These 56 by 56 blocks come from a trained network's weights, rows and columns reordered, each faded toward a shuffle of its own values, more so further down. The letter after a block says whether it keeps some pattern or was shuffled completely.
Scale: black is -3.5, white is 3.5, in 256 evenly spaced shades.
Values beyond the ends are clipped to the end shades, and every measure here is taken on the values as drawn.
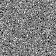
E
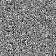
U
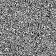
E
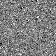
E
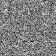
U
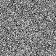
E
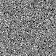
E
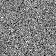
E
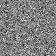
E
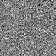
U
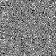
U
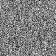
U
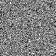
U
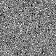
E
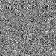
U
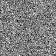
E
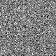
U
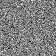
E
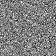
U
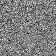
E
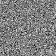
U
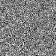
U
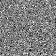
U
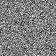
E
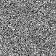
U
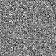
U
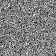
E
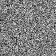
U
